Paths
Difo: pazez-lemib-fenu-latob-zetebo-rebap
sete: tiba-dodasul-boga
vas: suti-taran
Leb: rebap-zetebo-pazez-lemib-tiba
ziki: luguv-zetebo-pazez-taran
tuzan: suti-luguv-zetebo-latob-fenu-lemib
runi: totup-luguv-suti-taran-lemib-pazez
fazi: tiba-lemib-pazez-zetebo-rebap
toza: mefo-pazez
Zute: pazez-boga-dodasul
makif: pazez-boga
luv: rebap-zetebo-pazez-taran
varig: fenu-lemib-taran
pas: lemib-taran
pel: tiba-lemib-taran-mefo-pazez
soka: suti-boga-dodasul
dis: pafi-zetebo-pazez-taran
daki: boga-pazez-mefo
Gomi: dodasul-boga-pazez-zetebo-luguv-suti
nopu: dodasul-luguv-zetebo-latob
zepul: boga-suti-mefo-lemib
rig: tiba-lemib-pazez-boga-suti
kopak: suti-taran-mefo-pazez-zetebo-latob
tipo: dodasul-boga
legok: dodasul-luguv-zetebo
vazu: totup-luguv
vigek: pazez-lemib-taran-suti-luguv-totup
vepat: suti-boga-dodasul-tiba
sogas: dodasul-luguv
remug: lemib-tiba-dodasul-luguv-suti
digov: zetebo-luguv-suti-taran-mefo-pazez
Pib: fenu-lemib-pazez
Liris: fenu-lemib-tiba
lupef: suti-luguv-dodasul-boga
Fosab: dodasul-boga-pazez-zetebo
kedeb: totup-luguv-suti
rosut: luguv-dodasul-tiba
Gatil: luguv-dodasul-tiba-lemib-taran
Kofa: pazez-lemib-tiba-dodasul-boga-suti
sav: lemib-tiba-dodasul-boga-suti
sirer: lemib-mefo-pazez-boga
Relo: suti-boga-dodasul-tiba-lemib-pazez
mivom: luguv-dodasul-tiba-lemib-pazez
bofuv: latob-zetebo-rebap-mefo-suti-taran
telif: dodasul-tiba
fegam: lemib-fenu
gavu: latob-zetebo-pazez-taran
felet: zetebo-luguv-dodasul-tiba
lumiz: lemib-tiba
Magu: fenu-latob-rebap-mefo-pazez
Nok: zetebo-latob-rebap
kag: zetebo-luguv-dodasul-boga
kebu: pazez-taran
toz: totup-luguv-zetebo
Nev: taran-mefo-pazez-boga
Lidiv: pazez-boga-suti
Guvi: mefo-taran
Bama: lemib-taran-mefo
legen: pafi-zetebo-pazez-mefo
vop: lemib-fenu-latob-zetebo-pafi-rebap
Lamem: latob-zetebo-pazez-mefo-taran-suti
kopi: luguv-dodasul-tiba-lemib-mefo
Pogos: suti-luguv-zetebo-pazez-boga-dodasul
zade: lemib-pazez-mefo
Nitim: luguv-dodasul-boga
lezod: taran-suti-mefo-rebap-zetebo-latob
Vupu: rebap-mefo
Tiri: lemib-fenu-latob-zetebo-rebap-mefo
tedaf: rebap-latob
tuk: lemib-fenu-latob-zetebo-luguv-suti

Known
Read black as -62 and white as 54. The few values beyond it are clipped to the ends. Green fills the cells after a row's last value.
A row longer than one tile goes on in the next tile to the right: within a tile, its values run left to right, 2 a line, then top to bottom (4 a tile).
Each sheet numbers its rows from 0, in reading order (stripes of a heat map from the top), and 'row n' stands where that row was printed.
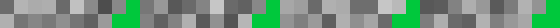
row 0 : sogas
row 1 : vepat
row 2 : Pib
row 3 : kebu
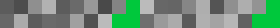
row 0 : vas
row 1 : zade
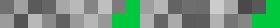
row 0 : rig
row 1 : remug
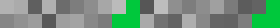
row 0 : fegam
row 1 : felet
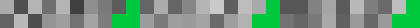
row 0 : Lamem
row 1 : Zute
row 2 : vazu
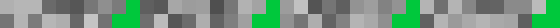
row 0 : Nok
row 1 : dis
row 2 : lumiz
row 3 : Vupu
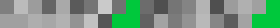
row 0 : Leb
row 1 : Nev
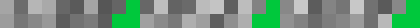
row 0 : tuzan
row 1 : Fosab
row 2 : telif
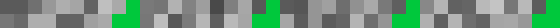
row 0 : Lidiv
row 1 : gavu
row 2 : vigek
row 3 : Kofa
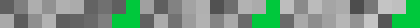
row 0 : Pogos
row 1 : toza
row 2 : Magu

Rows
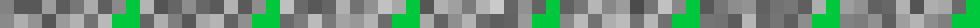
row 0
pas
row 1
Bama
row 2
sirer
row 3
Gomi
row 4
luv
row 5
toz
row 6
pel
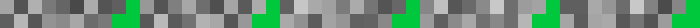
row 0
lezod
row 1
Guvi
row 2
legok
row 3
sete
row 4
lupef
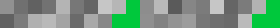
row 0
daki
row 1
tipo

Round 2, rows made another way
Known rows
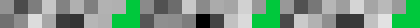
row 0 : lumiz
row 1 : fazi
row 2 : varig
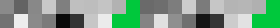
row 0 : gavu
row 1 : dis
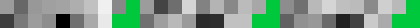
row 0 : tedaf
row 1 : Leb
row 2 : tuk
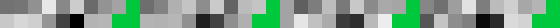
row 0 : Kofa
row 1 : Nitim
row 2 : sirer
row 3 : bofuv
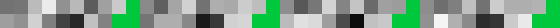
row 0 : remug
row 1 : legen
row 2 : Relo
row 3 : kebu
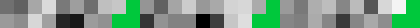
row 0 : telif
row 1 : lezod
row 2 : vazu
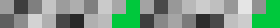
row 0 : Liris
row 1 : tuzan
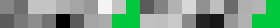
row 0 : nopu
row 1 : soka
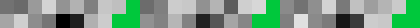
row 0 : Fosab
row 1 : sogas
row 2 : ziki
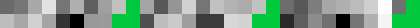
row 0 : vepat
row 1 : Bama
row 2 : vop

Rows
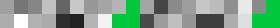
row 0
Nev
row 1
fegam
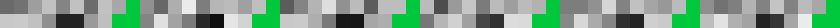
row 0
Zute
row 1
Lamem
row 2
Pogos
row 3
zade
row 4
vas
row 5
makif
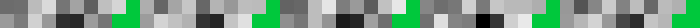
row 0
rosut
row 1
daki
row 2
felet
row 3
luv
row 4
mivom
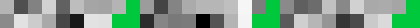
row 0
pel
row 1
Difo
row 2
pas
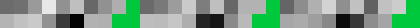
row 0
sav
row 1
sete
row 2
kag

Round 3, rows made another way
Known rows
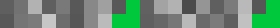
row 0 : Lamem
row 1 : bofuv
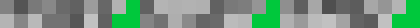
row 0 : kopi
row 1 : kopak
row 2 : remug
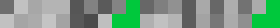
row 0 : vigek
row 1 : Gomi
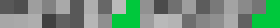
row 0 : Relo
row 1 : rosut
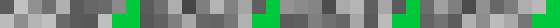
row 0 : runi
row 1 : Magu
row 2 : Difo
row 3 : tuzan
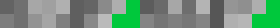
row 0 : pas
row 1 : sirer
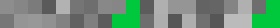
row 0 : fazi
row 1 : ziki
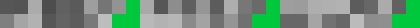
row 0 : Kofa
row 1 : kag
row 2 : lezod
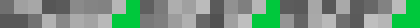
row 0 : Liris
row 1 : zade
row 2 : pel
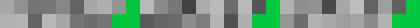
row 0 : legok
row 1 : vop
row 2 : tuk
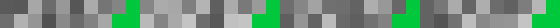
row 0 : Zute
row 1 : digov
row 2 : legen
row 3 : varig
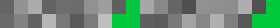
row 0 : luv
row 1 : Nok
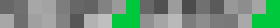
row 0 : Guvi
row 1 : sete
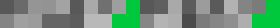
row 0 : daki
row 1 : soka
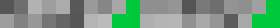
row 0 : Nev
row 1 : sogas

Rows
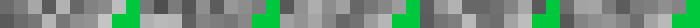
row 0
Pib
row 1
Nitim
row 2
vas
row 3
gavu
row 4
lumiz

